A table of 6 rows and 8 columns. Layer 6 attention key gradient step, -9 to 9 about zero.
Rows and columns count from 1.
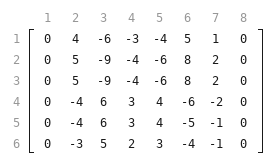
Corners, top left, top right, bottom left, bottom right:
0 0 0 0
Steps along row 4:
down up down up down up up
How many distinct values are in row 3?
7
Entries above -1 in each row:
5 5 5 5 5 5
